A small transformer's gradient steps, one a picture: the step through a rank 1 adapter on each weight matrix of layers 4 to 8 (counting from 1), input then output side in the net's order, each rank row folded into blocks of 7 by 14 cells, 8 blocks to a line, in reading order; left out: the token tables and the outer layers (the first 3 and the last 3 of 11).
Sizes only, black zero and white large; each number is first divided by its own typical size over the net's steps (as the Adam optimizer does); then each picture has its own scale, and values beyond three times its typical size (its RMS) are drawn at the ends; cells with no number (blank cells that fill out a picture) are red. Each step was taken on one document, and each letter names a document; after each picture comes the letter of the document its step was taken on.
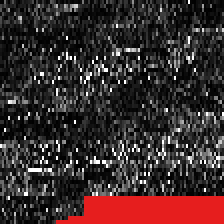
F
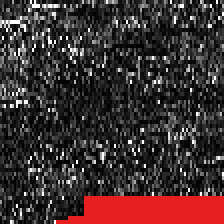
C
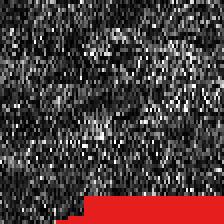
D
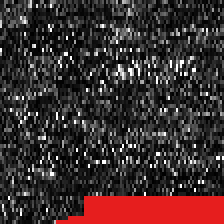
F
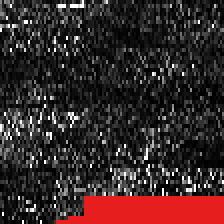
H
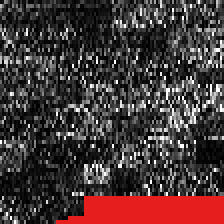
D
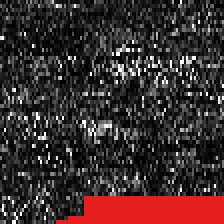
F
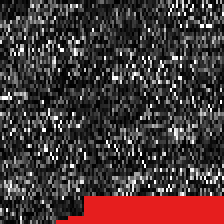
C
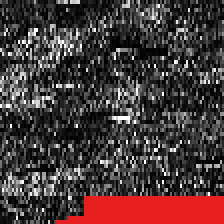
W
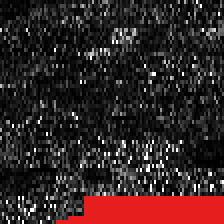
H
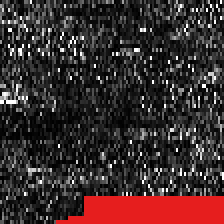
C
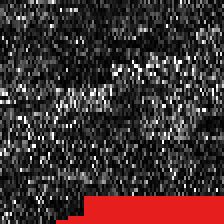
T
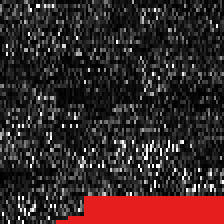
H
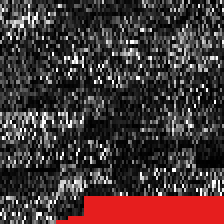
C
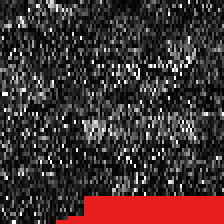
F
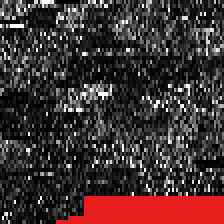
T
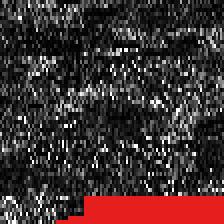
T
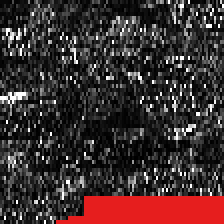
C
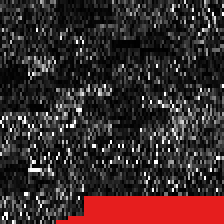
T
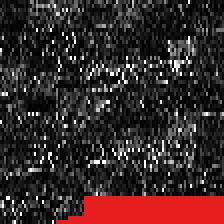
F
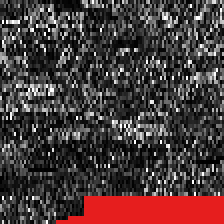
D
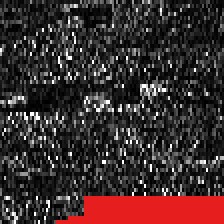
F
